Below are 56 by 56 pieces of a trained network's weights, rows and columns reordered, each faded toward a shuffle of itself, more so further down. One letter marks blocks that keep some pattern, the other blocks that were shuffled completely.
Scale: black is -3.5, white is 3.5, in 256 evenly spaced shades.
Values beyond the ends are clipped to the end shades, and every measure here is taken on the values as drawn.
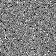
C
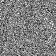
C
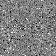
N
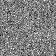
N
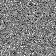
C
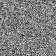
C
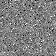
C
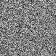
C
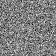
C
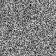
N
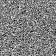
C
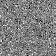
N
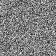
C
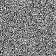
N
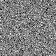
C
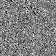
N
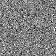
N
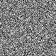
C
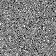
C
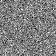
C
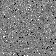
C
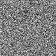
N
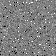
C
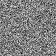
C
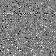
N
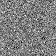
C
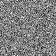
C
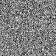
N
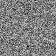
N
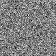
N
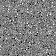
C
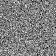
N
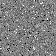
C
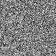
C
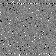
N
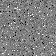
C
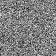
C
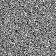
N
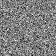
C
